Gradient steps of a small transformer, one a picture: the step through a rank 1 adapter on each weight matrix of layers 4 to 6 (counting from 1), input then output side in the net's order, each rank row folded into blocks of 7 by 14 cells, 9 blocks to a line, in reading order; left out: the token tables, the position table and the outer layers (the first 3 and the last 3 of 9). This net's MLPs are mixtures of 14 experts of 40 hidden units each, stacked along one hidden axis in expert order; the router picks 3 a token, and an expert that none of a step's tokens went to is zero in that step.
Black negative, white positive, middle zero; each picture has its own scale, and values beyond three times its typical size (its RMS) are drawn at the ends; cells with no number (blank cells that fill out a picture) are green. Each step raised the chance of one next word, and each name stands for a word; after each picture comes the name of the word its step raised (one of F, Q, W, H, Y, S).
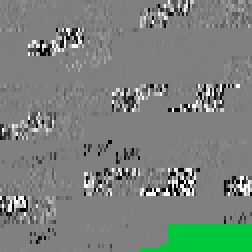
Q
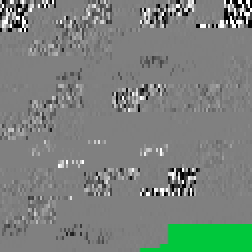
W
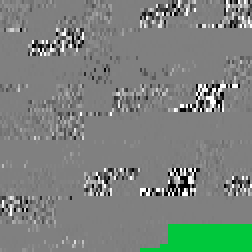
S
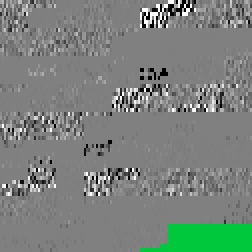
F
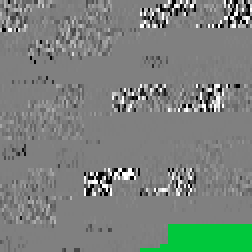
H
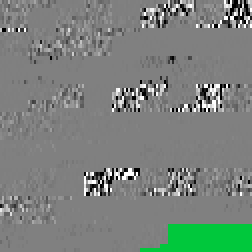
H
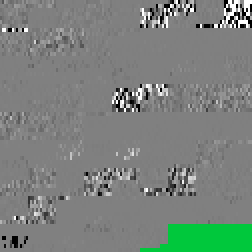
W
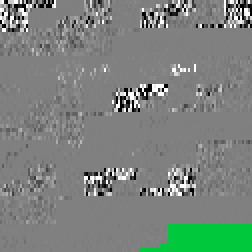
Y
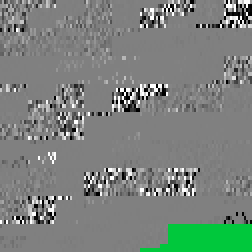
Y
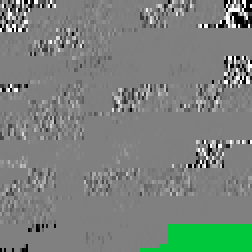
W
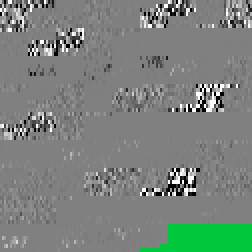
S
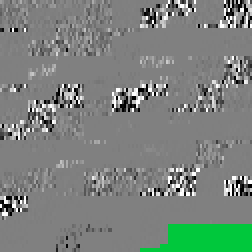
Y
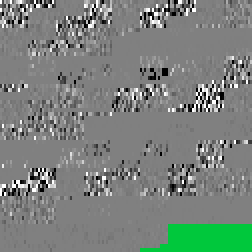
F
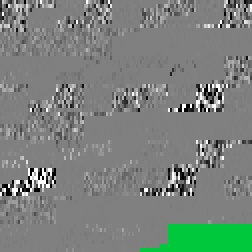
S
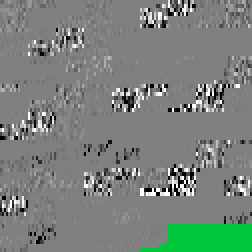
Q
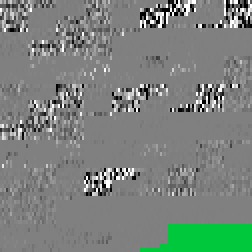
Y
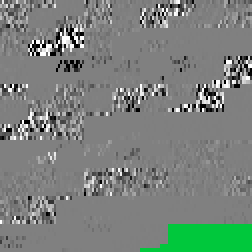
S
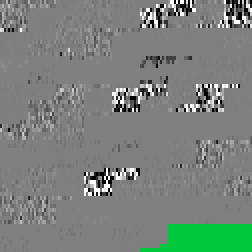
H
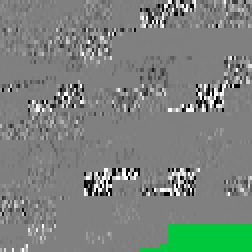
H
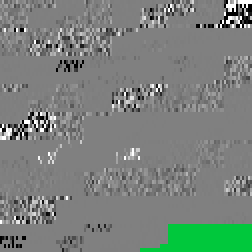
W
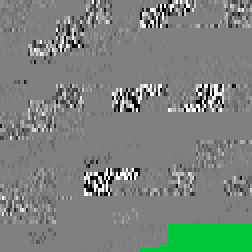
H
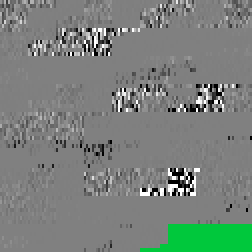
Q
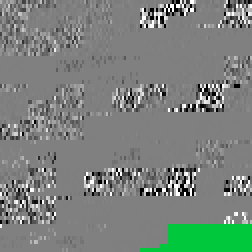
S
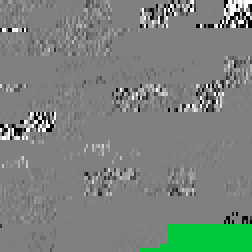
W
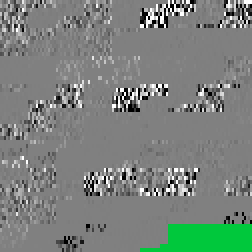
Y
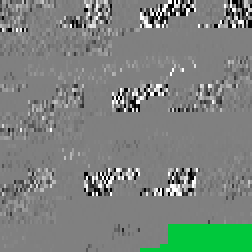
Y
